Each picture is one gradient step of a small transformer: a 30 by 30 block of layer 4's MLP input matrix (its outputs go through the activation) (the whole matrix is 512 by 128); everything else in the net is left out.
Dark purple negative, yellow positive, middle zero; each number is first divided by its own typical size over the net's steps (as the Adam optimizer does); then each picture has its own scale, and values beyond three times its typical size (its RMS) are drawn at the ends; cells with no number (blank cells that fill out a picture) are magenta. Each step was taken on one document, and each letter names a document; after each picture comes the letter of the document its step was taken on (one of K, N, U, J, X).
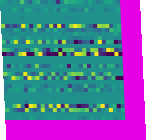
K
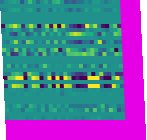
K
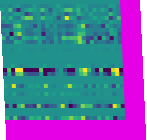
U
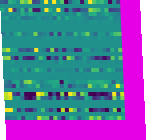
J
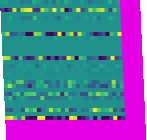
J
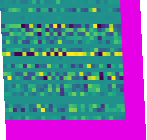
K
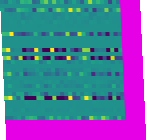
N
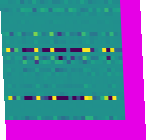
N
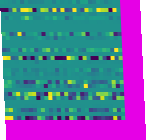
J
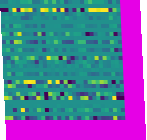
J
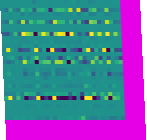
N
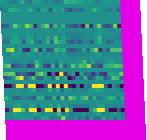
K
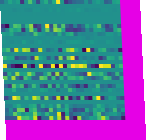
K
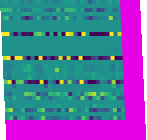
J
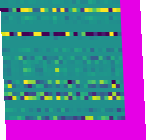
J
